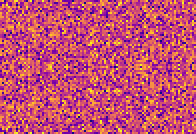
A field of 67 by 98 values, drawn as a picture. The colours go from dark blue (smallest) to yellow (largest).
No single row or column stands out from its neighbours. There is no seam. No overall slope runs across the table. No regular stripes run through it. Overall the values sit about 50% of the way up the scale. The grain is fine, like static. The top and bottom halves mirror each other.
